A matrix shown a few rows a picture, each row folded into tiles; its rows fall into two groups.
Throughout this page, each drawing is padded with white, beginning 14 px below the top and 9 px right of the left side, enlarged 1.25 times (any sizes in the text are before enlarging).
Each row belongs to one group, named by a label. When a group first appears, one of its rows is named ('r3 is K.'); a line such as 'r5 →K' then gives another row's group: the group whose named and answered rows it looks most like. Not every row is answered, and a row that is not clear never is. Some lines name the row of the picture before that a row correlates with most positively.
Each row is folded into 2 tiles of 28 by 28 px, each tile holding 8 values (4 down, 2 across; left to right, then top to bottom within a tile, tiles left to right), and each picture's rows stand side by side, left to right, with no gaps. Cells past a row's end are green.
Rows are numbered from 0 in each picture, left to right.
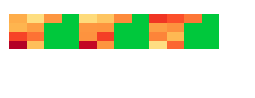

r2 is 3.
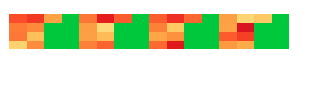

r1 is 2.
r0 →3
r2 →2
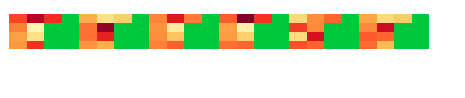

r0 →2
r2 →2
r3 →2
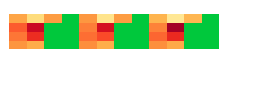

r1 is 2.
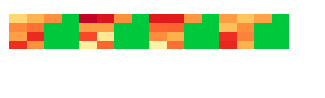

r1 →3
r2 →3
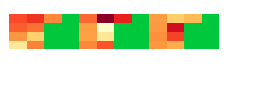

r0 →3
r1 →2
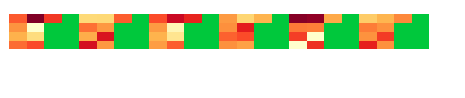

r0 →2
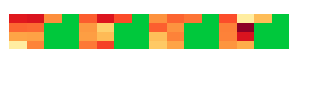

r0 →3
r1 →2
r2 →3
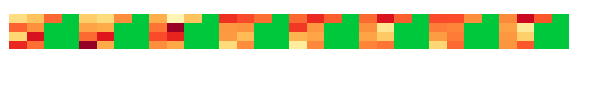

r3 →3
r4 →3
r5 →2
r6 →3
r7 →2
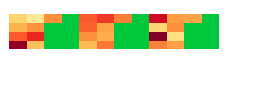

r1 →3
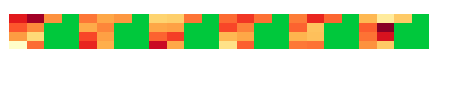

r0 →3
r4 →2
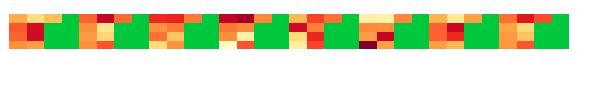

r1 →2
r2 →3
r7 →2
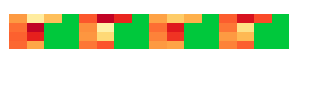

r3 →2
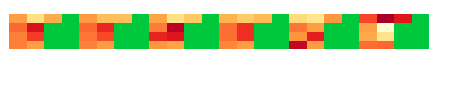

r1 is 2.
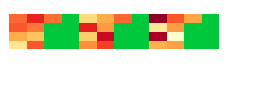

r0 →3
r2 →3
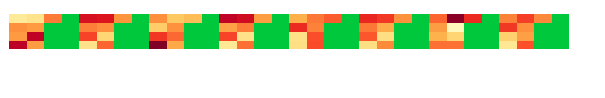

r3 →3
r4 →3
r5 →3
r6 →2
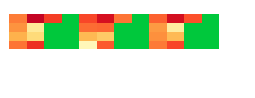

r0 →2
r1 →3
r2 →2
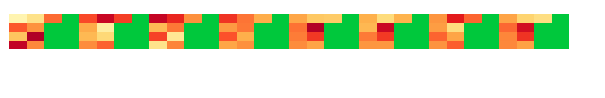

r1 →2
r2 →3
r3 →3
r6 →2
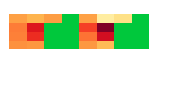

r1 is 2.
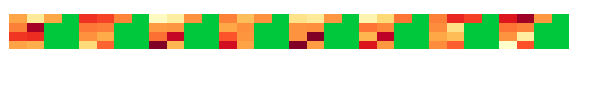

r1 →3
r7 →3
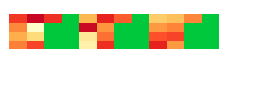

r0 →2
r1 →3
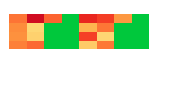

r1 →3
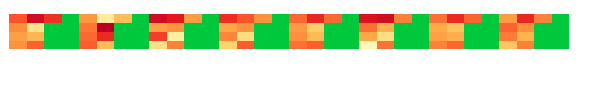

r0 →2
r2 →3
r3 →3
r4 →2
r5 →3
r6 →2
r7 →3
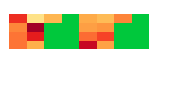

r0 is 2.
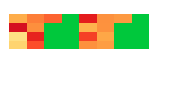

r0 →3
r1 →3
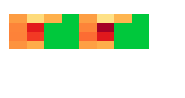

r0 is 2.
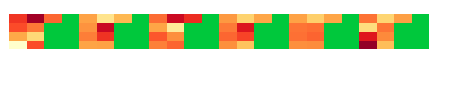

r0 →3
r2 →2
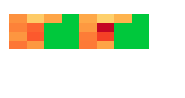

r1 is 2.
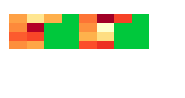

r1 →2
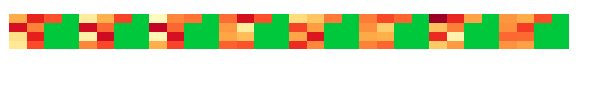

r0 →3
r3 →2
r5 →2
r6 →3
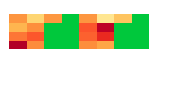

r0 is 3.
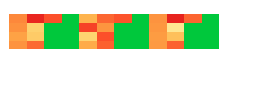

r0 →2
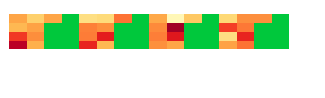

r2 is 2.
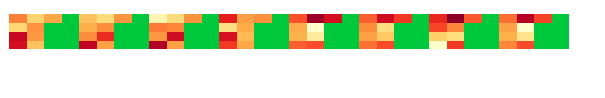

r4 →2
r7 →2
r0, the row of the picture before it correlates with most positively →0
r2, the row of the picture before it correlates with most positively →1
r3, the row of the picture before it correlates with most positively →0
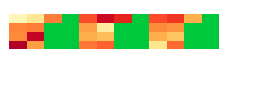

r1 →2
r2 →3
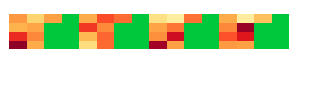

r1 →3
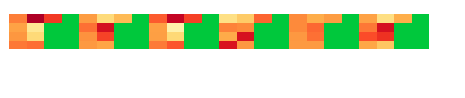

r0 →2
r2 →2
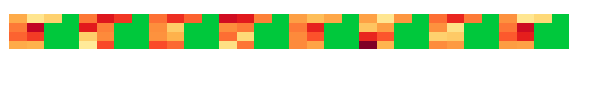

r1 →3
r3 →3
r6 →2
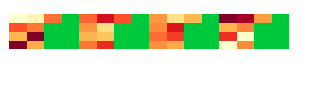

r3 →3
